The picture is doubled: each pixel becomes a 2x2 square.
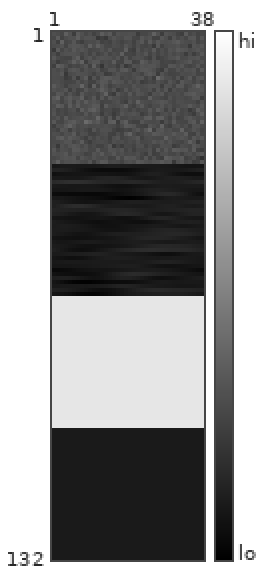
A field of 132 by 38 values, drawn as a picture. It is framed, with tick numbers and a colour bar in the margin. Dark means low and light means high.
It is made of 4 by 1 panels. Panel 1,1: low, fine-grained, faint in contrast. Panel 2,1: very low, streaked across, faint in contrast. Panel 3,1: very high, flat. Panel 4,1: very low, flat.
